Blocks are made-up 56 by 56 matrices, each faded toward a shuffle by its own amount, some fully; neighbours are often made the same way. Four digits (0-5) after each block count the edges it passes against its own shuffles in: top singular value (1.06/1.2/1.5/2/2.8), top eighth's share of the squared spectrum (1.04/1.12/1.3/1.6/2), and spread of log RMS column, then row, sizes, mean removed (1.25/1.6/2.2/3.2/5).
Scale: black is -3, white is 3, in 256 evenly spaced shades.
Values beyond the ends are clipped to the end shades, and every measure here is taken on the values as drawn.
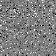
3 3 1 2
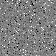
0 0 0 0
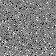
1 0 0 0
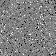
0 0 0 0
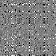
4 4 3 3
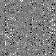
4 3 2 1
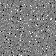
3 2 0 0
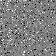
2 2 1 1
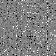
3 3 1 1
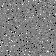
0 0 0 0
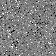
1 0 0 0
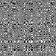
4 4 3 3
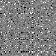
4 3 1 2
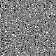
3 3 2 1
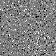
3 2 1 0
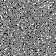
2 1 0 0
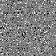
3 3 1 1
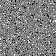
1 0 0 0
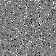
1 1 1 0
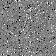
1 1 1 0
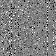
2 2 2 0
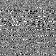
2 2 0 3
